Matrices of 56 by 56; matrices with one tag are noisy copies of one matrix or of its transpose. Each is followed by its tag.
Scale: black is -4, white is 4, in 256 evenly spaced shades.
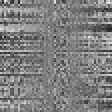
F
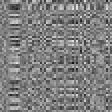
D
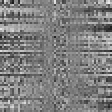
F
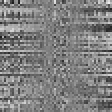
F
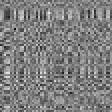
D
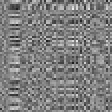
D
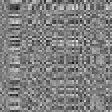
D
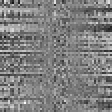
F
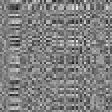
D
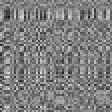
D
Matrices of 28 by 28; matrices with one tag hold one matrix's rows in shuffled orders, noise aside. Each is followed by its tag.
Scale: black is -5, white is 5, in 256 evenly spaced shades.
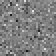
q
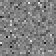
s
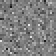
s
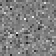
q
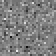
q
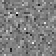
q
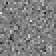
s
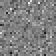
s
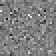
s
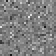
s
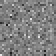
s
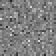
s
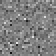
q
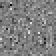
s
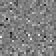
s
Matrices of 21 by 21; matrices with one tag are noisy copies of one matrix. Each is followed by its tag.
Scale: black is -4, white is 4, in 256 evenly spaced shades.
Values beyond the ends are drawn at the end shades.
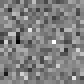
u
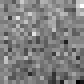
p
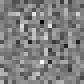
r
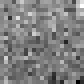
p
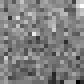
p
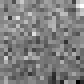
p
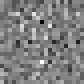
r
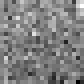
p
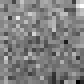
p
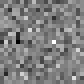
u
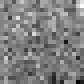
p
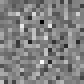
r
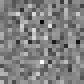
r
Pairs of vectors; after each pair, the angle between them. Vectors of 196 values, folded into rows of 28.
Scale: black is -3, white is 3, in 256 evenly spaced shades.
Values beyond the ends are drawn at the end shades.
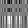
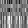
nearly parallel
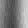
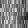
partly opposed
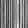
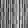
nearly parallel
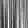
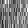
partly aligned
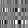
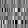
nearly opposite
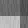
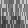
partly opposed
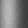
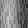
nearly parallel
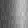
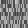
orthogonal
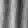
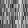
partly opposed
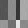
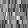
partly opposed
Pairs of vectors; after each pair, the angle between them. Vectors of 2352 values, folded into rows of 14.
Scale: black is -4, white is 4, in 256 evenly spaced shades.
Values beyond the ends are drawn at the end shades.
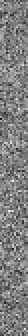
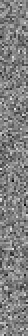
partly opposed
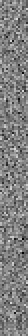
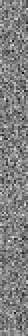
nearly parallel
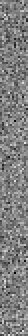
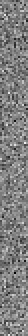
nearly parallel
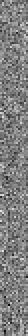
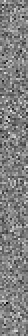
orthogonal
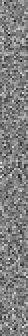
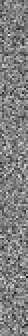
nearly opposite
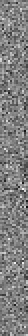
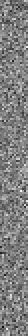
partly opposed
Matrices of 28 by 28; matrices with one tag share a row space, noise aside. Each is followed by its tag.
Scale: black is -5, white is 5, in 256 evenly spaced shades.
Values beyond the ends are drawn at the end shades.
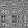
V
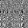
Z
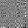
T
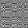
V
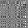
T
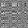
V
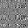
T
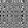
Z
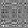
V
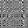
Z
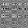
V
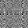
Z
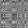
V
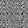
Z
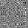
T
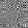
T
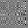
T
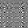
Z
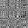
T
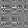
V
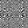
Z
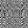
Z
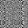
Z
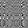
Z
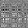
V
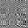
T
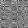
V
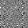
Z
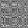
V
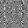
Z
